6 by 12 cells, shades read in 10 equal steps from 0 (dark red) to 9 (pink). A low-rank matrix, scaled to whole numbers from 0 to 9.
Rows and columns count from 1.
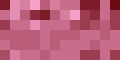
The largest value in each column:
6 8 7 9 6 7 7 9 6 6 6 6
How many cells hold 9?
2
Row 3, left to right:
3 6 6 8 6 6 6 4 3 4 5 3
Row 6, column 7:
6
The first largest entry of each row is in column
4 8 4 5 1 2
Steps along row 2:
up down down down up up up down down up down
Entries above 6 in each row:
4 3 1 0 0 1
